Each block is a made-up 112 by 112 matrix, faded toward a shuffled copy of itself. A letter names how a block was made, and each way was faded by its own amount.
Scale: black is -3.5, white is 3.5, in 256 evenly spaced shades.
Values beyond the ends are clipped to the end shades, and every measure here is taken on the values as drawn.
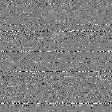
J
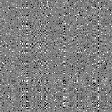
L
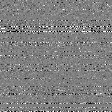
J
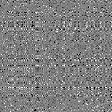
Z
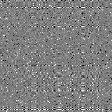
Z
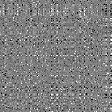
L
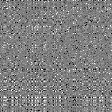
Z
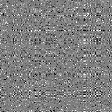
Z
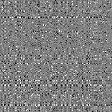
Z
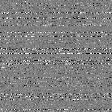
J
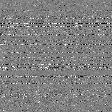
J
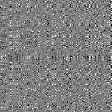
L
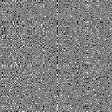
L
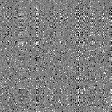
L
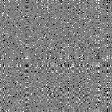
L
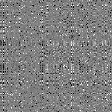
L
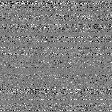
J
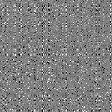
L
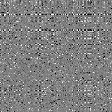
Z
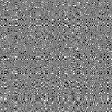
Z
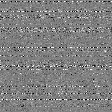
J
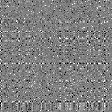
Z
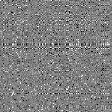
Z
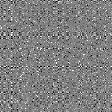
Z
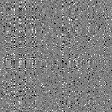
L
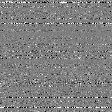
J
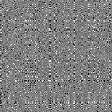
L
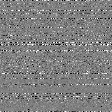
J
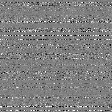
J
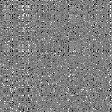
L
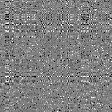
Z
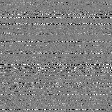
J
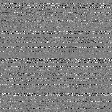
J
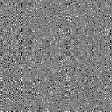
L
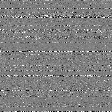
J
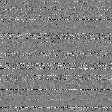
J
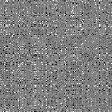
L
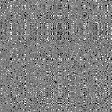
L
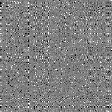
L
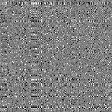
Z
